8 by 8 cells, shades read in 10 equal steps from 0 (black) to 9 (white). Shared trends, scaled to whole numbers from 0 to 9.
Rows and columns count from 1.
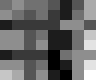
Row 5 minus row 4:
0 0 0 1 0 0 0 1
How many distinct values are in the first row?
5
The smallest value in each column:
1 2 2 2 0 0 3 3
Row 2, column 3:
3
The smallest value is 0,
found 3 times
